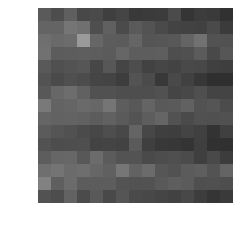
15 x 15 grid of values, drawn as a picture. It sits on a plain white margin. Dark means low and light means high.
On average the colour sits 30% of the way up the scale. The field climbs toward the left. Horizontal stripes repeat 3 times down the table.
